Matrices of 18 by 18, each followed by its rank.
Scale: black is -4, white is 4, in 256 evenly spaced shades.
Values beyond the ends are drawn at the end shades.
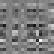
two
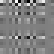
one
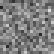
full rank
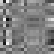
two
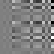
one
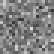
full rank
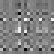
two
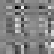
two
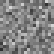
full rank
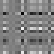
one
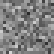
full rank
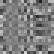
two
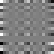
one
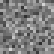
full rank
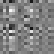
two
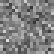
full rank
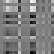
one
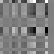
one
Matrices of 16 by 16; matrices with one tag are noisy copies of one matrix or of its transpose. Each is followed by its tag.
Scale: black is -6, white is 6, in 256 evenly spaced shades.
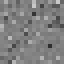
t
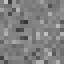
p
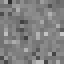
p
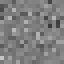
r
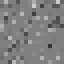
t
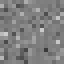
t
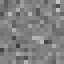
r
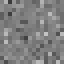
p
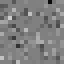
r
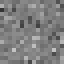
p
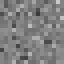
r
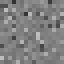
r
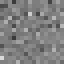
r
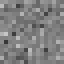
t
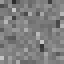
r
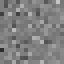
r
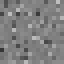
r
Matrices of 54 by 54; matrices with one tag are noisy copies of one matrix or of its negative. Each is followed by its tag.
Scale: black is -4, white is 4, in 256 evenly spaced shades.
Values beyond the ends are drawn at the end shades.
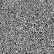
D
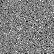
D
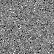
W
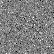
D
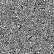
W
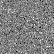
D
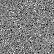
W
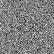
D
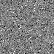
W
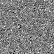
W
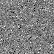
W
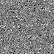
W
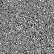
D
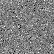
W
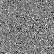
D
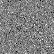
D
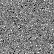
W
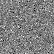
W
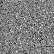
D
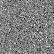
D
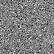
W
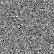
W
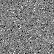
W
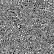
W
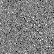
D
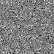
W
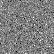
D
